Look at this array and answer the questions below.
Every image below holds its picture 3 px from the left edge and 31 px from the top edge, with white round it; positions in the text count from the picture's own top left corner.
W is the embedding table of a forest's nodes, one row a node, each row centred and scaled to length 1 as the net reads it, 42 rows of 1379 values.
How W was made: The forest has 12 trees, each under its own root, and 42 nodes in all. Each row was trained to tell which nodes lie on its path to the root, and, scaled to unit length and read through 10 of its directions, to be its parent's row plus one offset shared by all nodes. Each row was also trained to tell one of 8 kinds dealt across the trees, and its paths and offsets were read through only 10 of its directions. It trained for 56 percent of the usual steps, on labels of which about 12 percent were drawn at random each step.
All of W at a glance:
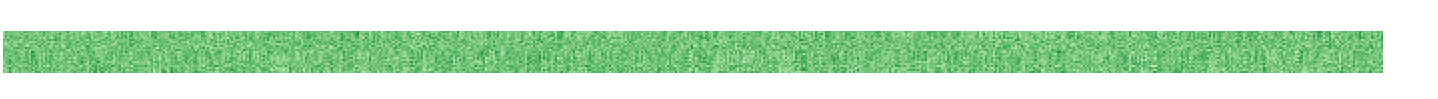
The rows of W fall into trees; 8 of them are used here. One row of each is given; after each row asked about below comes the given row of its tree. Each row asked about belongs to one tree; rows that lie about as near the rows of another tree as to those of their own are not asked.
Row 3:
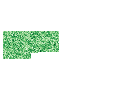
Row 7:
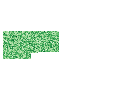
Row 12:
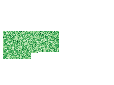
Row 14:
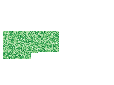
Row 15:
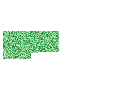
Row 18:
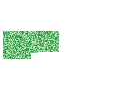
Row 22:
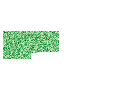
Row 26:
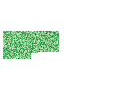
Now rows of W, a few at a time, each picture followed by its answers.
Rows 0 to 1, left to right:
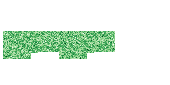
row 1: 3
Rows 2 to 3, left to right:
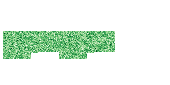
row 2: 14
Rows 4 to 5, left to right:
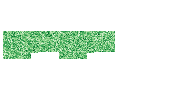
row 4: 3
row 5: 7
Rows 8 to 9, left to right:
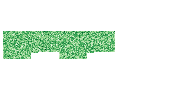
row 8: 18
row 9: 3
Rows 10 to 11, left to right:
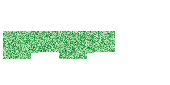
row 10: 15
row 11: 22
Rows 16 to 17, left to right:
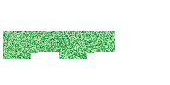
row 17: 3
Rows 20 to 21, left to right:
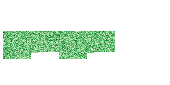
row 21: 3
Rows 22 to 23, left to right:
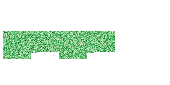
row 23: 7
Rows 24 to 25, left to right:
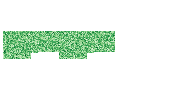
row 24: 18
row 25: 7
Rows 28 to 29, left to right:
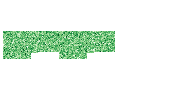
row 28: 26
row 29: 7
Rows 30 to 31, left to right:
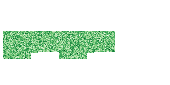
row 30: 18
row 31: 26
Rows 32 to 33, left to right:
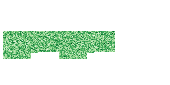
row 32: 14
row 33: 18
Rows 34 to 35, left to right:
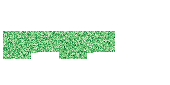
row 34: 22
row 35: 22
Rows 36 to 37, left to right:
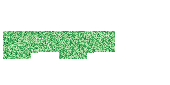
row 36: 7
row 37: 26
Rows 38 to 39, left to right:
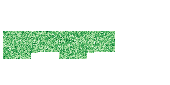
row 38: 26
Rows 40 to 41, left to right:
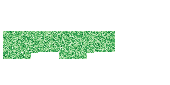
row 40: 14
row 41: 14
